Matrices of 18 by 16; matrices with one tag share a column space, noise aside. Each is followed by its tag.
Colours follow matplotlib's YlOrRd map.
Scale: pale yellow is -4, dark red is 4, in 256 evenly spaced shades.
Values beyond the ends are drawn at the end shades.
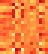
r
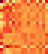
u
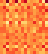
u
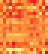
r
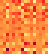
r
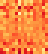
r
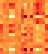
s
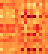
s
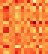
u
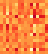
s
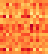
s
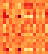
s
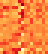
r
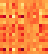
s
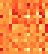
s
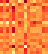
u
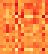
s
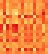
s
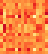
s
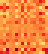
r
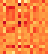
u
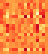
s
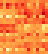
s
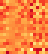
r
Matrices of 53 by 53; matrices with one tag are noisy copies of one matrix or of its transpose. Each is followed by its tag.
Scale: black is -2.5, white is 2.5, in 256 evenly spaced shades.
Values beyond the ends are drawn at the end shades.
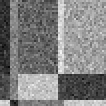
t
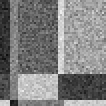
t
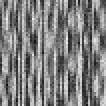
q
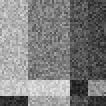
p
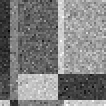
t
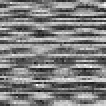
q
